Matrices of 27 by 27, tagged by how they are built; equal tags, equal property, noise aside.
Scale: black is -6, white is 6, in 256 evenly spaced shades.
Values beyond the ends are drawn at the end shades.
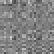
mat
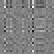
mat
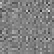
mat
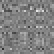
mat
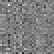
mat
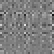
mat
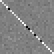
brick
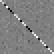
brick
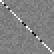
brick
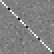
brick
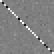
brick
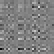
mat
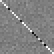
brick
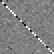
brick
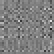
mat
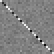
brick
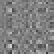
mat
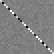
brick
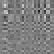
mat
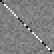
brick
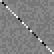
brick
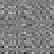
mat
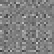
mat
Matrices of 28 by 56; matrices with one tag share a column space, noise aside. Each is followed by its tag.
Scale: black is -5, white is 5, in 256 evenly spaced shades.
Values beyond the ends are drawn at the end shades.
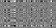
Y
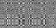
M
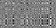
M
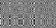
M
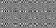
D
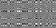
D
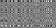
Y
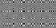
D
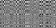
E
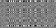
Y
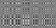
M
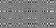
D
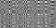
E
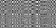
E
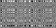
Y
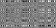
Y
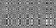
M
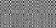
E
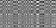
E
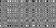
Y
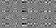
D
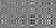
M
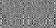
M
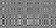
M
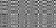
E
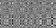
M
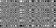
Y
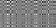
E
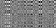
E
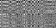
E
